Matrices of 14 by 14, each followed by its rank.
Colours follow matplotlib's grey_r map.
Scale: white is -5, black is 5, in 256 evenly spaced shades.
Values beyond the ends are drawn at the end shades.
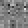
three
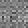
three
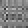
two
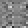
two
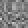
three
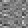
two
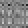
two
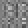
three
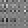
two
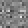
three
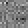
three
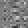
three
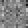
three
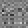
three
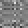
two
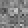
three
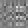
two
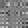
two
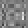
two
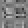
two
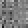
three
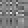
two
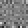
three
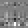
two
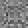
three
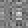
two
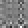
two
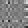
two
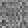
three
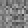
three
